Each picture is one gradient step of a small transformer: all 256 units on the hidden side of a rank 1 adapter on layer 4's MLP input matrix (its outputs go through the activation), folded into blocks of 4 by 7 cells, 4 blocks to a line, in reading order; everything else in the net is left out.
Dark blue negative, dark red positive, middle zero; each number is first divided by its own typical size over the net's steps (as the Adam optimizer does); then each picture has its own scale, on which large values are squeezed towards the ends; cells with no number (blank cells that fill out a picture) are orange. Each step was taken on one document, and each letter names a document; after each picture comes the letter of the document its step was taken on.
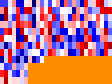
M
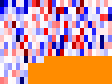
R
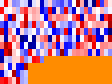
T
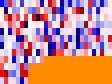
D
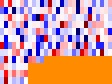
D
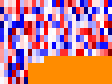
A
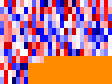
T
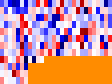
R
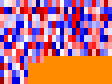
T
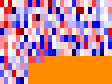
D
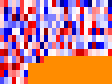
A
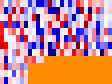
D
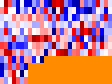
T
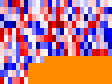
M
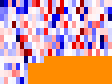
R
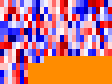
A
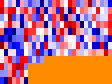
A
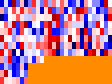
M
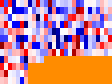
D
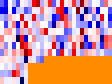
R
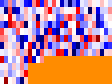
D
